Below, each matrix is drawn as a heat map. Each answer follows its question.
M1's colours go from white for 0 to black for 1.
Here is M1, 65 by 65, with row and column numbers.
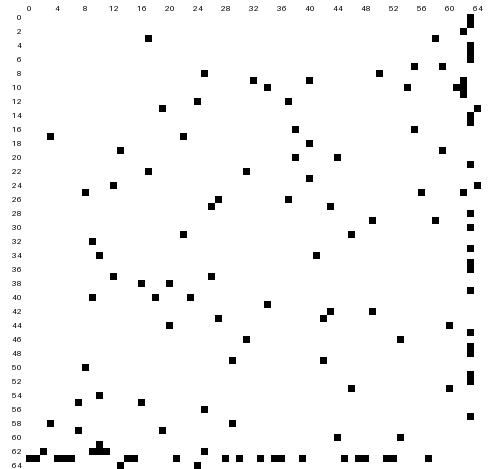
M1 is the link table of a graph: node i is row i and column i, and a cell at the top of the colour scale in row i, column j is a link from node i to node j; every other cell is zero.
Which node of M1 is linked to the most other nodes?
node 63
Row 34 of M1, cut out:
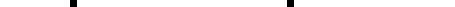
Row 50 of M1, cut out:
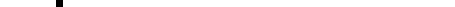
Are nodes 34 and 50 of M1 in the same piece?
yes
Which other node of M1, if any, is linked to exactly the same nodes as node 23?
node 18
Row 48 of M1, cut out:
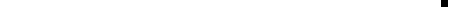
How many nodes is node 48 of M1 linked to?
1
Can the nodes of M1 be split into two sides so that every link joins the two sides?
no
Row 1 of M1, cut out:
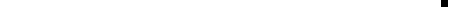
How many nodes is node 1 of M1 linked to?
1
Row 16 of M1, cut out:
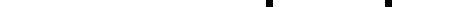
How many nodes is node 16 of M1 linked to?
2
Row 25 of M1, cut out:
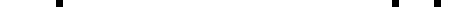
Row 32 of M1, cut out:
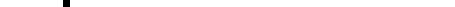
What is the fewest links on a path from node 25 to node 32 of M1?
3
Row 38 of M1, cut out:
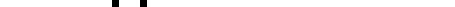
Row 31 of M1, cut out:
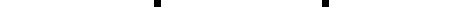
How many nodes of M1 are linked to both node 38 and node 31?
0
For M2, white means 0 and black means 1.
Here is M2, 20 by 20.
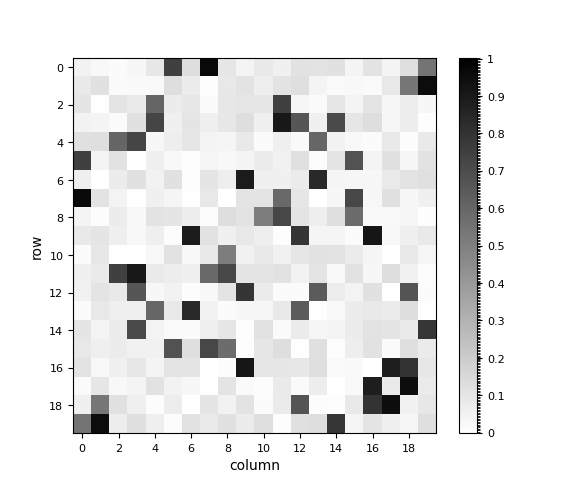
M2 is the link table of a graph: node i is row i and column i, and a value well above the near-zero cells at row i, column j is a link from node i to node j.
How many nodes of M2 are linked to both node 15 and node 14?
0
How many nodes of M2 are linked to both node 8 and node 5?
1
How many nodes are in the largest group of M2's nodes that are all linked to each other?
3
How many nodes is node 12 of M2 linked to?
4
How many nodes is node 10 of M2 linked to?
1
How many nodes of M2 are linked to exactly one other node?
1
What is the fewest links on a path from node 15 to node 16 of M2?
6
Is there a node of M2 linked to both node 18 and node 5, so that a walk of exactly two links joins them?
no
